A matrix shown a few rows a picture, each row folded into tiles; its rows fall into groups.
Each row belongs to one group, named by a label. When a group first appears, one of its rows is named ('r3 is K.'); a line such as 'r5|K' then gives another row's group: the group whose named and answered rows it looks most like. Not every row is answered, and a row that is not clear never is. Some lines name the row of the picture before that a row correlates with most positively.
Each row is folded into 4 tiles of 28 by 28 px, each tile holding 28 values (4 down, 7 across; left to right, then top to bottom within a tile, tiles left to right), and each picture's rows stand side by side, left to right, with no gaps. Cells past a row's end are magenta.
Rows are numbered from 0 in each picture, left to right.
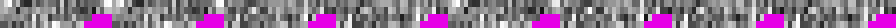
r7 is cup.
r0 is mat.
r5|cup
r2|cup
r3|cup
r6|cup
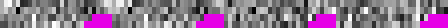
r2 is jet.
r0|mat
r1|mat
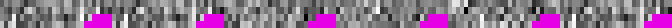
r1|cup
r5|cup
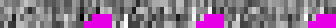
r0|jet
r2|cup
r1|cup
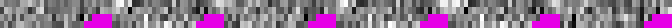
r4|mat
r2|jet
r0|jet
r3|mat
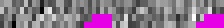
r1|cup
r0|jet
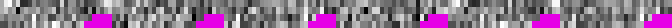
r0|mat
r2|cup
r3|jet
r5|cup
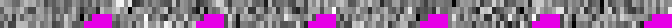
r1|mat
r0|jet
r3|jet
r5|jet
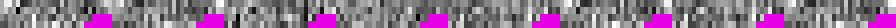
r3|jet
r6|cup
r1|mat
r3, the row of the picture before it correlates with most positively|3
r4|cup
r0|mat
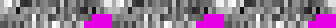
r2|mat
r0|mat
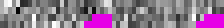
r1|cup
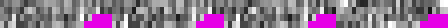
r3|mat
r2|cup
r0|cup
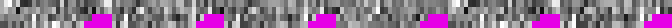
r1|cup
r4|mat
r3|jet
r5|cup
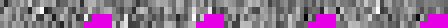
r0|jet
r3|jet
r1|cup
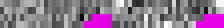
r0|jet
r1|mat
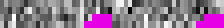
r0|cup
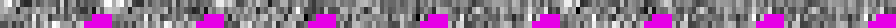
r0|mat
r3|jet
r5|mat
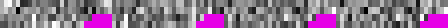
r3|jet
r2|jet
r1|cup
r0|mat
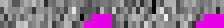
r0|jet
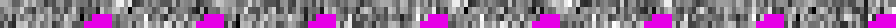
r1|mat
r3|cup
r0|jet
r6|cup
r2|jet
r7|jet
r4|mat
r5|mat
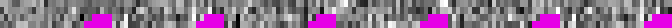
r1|cup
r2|jet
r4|jet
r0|jet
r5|cup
